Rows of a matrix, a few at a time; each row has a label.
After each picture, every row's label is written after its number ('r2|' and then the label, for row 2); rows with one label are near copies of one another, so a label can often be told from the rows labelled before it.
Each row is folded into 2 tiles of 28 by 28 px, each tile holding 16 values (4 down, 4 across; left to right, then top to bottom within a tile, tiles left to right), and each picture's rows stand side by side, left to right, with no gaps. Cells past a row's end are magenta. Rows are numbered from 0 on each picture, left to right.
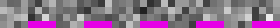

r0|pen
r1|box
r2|box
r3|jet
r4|pen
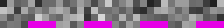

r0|jet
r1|pen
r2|box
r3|box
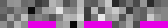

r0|box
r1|pen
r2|jet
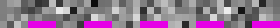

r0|box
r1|jet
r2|pen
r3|pen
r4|jet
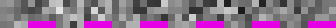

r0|box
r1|pen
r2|box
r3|box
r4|jet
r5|jet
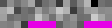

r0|jet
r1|jet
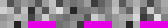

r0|pen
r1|jet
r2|pen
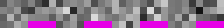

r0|box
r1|jet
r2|pen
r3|box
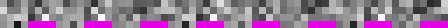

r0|pen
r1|pen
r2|box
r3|pen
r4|pen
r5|box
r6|pen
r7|box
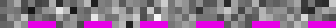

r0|box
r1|jet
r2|pen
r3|box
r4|jet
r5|box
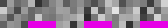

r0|jet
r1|pen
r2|pen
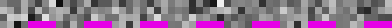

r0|pen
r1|jet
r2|pen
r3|box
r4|jet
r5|pen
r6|box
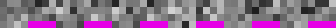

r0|box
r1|jet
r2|jet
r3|pen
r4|box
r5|box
